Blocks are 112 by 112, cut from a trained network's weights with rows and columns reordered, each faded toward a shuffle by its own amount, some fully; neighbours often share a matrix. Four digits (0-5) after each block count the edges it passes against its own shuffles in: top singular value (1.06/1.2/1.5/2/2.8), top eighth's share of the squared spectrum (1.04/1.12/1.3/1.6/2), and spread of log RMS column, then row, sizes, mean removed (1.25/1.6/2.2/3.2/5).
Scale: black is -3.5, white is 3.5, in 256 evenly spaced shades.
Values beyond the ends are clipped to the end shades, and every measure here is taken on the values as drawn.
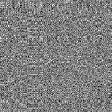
4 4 2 3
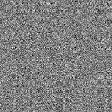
4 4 1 2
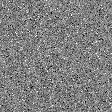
0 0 0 0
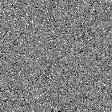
0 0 0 0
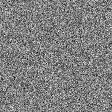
1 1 0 0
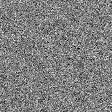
2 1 0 0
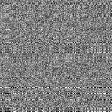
5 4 1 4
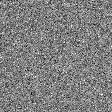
1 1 0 0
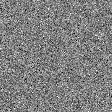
0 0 0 0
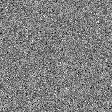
2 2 0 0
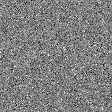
1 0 0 0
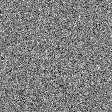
1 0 0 0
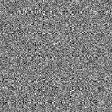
4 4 2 3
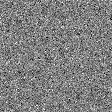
0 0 0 0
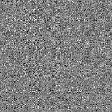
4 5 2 3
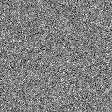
2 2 0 0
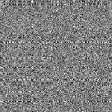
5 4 1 3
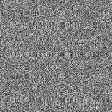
4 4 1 2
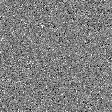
2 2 0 0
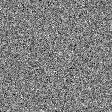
2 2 0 0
